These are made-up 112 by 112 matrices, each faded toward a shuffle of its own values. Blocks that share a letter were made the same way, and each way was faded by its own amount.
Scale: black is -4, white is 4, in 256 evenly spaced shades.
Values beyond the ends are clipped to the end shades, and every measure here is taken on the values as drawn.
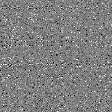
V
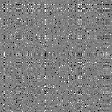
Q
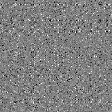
V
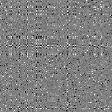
Q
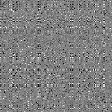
Q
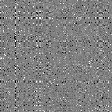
Q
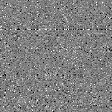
V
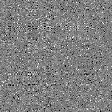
V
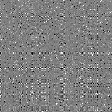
Q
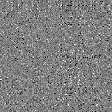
V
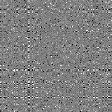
Q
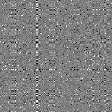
Q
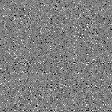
V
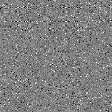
V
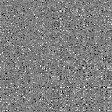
V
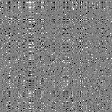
Q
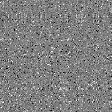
V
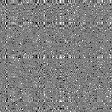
Q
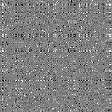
Q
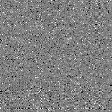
V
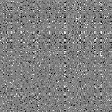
Q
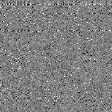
V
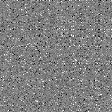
V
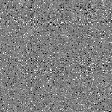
V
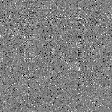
V
